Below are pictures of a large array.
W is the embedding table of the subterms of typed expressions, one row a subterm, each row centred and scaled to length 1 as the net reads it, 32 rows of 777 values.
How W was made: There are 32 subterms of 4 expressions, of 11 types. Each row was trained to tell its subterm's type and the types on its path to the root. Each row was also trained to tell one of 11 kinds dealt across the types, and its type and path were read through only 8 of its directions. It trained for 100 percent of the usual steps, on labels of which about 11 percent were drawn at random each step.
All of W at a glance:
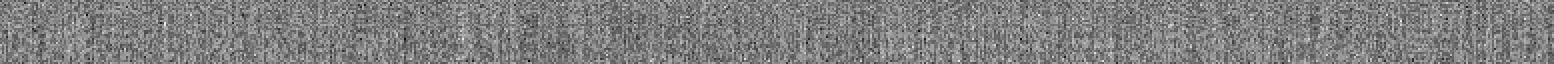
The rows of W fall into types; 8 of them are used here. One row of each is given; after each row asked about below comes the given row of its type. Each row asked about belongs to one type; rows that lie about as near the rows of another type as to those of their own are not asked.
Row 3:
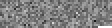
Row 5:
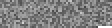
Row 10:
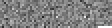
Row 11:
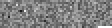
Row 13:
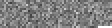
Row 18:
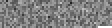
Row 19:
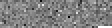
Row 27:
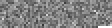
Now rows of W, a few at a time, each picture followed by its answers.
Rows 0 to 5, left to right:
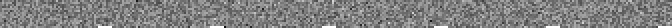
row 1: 10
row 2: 27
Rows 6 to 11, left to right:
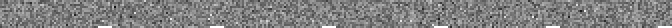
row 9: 11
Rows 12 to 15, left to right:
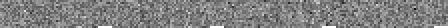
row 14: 11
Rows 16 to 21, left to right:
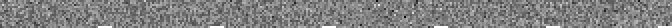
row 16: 13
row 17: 18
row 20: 3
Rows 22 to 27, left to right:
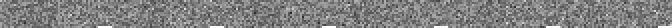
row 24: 18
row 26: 3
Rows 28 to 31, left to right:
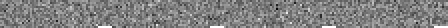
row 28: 27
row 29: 27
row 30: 18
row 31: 3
